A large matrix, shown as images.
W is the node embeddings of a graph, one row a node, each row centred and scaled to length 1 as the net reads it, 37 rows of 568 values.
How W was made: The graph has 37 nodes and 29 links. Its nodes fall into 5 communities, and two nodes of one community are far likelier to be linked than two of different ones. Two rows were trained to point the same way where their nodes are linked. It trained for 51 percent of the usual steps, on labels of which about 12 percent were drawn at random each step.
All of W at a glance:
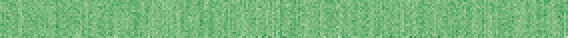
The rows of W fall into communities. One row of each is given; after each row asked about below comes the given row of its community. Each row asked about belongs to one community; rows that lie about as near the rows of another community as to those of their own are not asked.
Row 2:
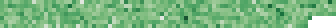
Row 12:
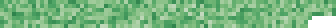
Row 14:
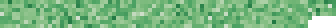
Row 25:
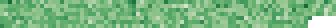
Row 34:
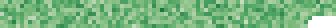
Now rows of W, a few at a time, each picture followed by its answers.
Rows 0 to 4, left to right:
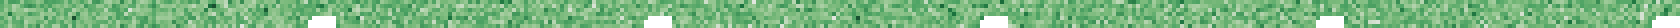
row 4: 2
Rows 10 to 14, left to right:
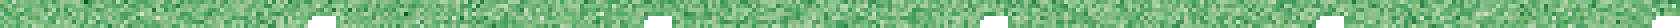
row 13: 2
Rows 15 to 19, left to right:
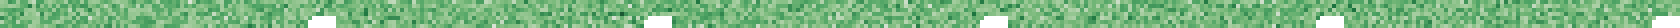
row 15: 34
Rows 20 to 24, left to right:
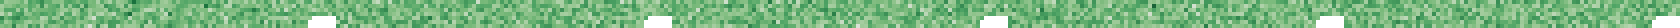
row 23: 12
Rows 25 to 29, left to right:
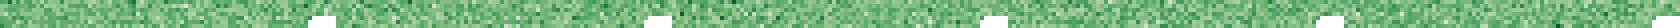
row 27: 12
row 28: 34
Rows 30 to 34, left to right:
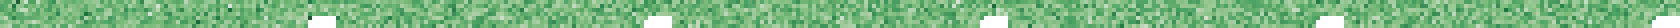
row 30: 12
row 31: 14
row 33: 25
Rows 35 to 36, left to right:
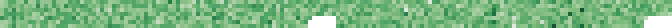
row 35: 34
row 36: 14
